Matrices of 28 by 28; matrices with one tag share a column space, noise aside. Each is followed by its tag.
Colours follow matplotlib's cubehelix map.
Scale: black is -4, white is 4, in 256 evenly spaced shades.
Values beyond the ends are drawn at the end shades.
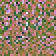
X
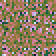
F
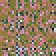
F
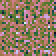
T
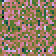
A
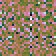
X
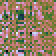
T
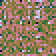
A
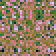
A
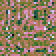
A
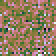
F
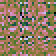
X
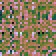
T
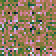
F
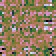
F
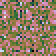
A
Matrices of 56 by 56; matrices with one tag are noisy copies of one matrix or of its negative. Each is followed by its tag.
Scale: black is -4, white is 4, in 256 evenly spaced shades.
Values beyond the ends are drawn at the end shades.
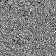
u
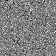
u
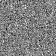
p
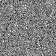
p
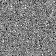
p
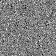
p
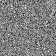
p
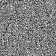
p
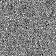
p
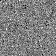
p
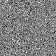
u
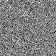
u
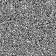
p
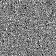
p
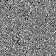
u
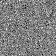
p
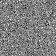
p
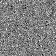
p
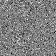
u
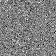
u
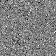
u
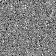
p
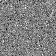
p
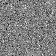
p
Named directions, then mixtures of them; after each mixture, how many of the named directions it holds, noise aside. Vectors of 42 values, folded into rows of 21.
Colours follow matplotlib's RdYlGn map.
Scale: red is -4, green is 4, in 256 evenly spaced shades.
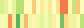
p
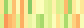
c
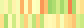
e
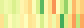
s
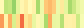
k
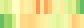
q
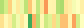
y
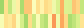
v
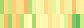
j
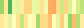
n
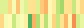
one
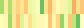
two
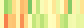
three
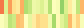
three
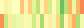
three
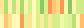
two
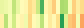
one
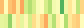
three
